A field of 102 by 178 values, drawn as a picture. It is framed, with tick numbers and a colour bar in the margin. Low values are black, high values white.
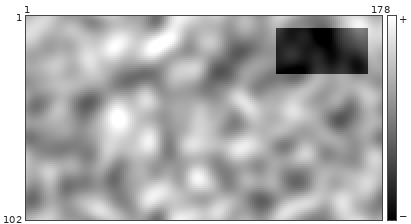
Values change most from cell to cell in the top right. Most values sit high, with a long tail of low ones. An odd patch, lower than its surroundings, sits in the top right. The halves do not mirror each other. The top right is the ninth with the lowest average.
